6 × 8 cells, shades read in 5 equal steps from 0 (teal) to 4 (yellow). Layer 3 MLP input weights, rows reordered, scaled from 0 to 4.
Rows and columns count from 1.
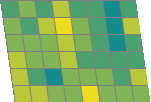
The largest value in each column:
3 3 3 4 4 2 2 3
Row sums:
10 16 13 14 14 20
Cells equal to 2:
17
